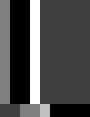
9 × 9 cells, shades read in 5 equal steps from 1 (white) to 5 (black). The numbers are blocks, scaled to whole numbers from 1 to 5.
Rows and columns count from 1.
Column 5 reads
4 4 4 4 4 4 4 4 2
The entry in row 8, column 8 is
4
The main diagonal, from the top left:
3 5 5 1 4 4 4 4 5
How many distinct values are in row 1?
4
